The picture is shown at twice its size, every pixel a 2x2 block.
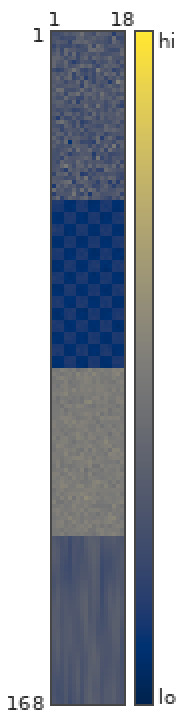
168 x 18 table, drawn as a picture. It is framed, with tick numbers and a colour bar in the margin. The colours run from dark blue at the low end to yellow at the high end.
The table splits into 4 rows of 1 panel. Panel 1,1: low, fine-grained. Panel 2,1: very low, checkered, faint in contrast. Panel 3,1: middling, fine-grained, faint in contrast. Panel 4,1: low, streaked downward, faint in contrast.
